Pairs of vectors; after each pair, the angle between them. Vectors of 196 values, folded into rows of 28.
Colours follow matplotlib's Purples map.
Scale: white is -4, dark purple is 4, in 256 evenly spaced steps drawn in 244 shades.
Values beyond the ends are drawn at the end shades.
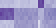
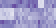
nearly opposite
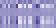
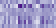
nearly opposite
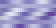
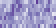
partly opposed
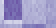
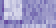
nearly opposite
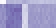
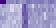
nearly opposite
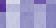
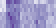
nearly opposite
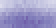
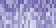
partly opposed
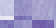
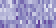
partly aligned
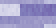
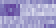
nearly opposite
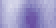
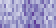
partly aligned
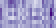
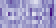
nearly parallel
